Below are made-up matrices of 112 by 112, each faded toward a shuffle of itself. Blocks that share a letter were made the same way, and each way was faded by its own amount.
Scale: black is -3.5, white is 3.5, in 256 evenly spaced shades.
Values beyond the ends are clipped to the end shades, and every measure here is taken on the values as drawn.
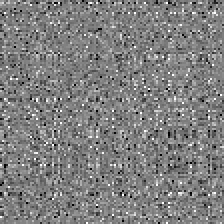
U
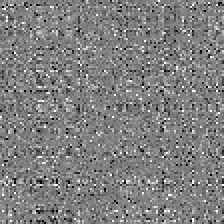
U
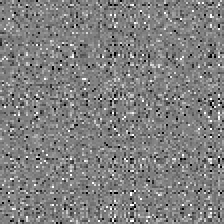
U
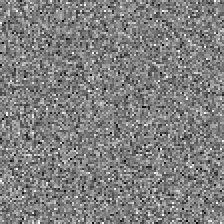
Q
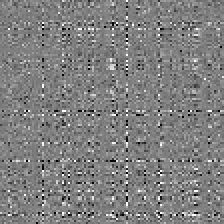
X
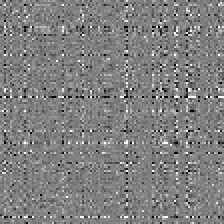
X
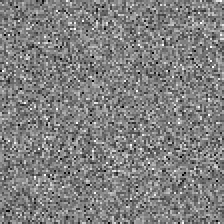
Q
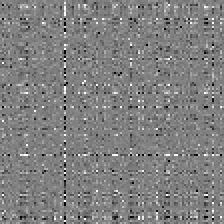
X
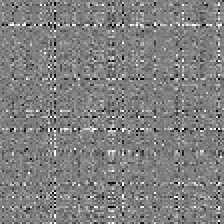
X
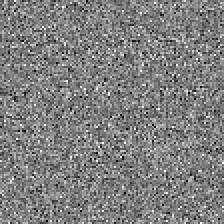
Q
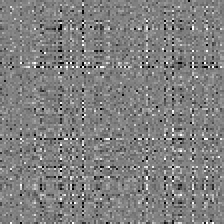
X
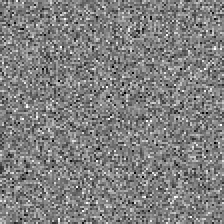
Q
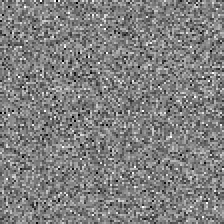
Q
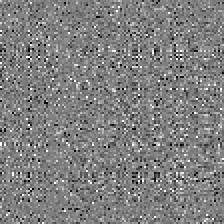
U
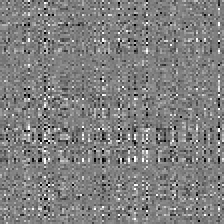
X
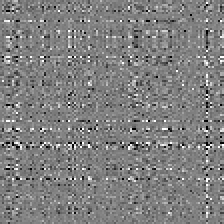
X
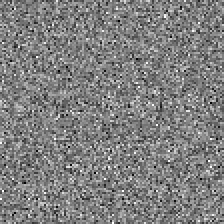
Q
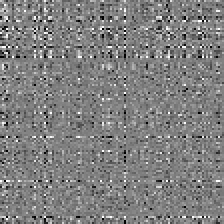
X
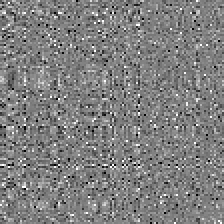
U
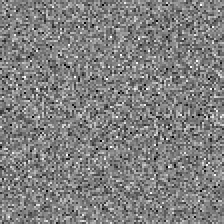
Q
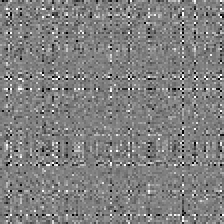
X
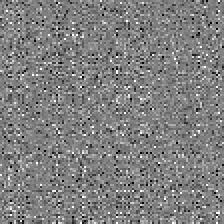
U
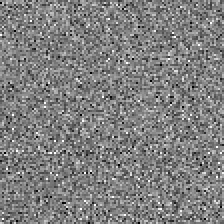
Q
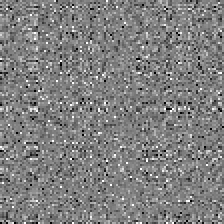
U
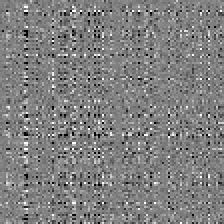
X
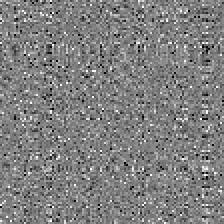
U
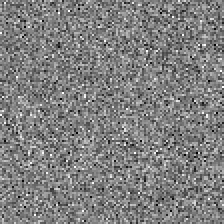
Q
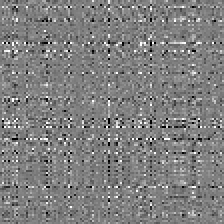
X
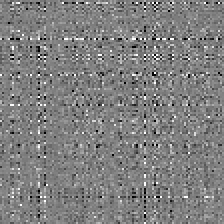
X
